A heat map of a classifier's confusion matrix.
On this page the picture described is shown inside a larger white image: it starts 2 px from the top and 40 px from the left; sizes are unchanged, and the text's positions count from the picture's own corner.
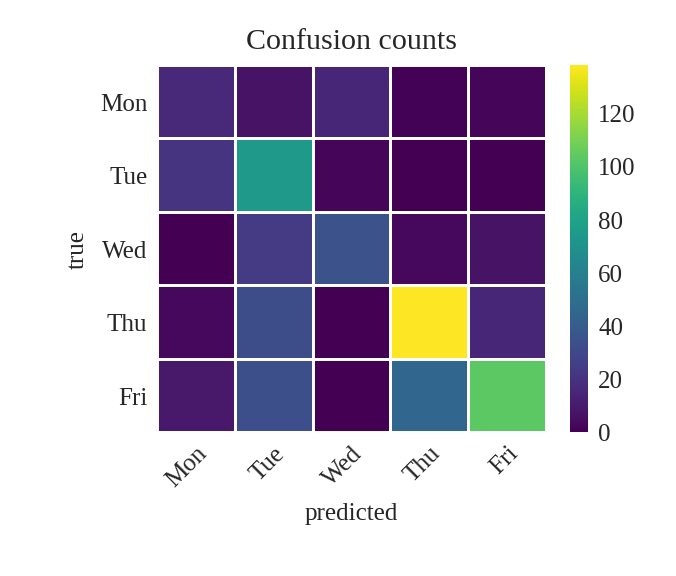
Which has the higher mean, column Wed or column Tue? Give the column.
Tue
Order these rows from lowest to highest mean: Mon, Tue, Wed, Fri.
Mon, Wed, Tue, Fri
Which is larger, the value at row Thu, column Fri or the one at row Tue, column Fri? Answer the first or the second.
the first
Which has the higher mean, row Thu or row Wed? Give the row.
Thu
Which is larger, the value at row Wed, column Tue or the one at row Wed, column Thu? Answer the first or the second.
the first
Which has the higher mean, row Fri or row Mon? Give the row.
Fri
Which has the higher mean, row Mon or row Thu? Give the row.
Thu
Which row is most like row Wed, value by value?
Mon
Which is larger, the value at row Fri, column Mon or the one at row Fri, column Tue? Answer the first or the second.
the second
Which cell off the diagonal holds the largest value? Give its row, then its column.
Fri, Thu
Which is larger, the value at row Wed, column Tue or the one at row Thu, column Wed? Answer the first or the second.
the first
